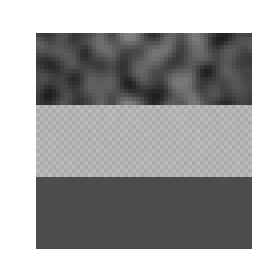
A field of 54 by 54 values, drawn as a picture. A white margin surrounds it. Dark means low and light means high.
It is made of 3 by 1 panels. Panel 1,1: low, blotchy. Panel 2,1: high, checkered, faint in contrast. Panel 3,1: low, flat.
